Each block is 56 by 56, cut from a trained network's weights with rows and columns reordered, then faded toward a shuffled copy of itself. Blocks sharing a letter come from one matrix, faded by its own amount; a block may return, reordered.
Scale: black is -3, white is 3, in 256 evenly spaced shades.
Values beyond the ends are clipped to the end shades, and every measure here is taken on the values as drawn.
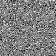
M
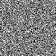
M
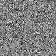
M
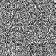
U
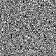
M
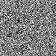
M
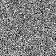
M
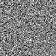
M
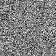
M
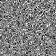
M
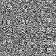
U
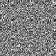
U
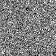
M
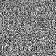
U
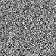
U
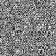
U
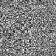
U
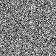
M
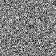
M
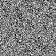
M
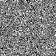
M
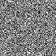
U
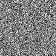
M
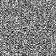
U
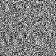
U
